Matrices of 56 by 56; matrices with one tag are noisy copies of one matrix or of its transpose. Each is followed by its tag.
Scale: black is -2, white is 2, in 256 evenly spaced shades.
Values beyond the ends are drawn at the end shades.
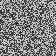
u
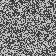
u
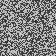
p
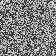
u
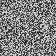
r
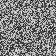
p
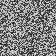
p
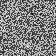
r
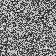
p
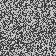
p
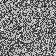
p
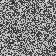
u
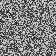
u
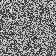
u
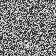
r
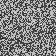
p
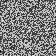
r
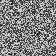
u
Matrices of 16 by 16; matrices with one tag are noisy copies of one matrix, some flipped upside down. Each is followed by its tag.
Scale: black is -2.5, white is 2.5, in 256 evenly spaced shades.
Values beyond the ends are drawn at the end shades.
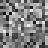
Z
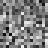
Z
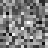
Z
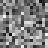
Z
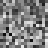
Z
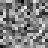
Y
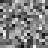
Y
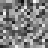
Y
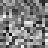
Z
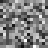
Y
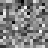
Y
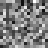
Y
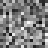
Z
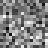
Z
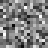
Y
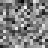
Y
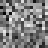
Z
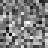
Z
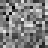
Z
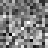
Z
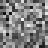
Z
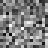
Z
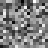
Y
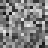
Z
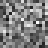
Z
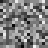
Y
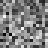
Z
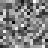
Y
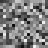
Y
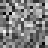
Z
